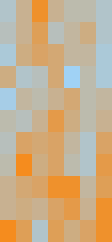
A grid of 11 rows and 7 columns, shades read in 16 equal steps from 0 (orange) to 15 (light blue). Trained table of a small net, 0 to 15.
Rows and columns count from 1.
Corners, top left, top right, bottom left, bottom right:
12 12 0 1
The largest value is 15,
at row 4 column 5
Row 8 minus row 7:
-1 -5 1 0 1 0 -2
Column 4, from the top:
8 11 6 6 8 3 5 5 1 5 4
